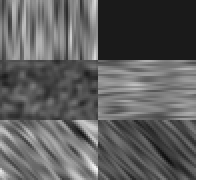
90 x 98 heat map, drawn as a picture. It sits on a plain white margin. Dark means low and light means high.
It is made of 3 by 2 panels. Panel 1,1: middling, streaked downward, strong in contrast. Panel 1,2: very low, flat. Panel 2,1: low, blotchy. Panel 2,2: middling, streaked across. Panel 3,1: middling, slanting down to the right, strong in contrast. Panel 3,2: low, slanting down to the right.
